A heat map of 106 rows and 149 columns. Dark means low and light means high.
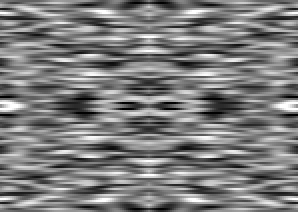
Slope: none. Mirror symmetry: left to right and top to bottom. Average level on the scale: 50%. Grain: streaks across. Histogram: bell-shaped.
